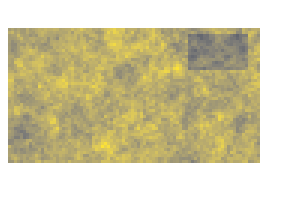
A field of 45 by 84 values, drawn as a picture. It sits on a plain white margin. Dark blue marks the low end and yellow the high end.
An odd patch, lower than its surroundings, sits in the top right. No regular stripes run through it. The field is mottled with small blotches. On average the colour sits 70% of the way up the scale. The ninth with the lowest average is the top right.
